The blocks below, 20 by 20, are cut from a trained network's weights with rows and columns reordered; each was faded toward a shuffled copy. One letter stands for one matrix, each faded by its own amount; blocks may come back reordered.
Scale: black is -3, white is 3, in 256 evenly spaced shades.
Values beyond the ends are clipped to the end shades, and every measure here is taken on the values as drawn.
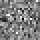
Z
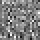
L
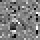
L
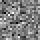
Z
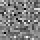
Z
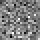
Z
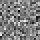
L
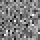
L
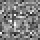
L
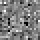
L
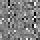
L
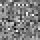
Z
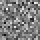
Z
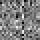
L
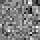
L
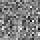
Z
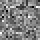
Z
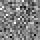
Z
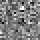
L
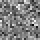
Z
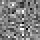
L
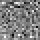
Z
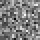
Z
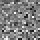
Z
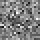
Z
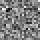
Z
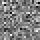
L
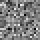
Z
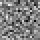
Z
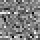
Z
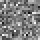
Z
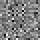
L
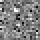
L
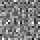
Z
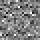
Z
